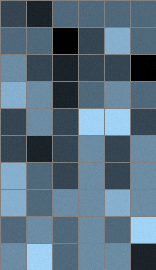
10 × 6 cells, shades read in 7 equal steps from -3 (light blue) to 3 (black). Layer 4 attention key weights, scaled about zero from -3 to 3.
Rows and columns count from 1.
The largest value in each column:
1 2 3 1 1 3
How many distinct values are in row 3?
4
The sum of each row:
3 2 7 -2 -4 3 -2 -7 -5 -4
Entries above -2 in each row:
6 5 6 5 4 6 5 4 5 5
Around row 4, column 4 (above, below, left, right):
1 -3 2 -1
